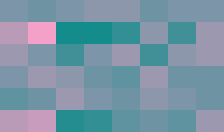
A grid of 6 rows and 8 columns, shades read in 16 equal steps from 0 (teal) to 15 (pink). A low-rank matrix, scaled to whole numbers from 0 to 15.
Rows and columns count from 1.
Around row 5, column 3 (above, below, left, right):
8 1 6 7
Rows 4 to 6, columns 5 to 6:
5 9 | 6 8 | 5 6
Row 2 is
11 15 0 0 2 8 3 9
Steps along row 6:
up down up up up down up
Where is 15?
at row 2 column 2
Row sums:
56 48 55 56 54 51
